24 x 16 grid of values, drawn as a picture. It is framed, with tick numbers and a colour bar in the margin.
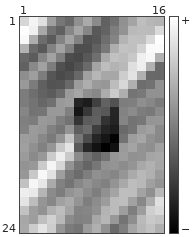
Odd patch: lower, in the centre. Histogram: bell-shaped. Ninth with the lowest average: centre. Grain: diagonal, up to the right. Slope: none.
